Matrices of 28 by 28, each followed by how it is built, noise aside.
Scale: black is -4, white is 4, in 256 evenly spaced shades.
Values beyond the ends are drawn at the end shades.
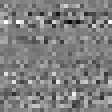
uneven rows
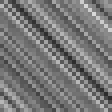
Toeplitz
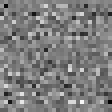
uneven rows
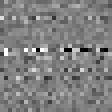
uneven rows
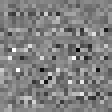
uneven rows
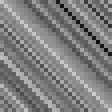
Toeplitz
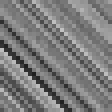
Toeplitz
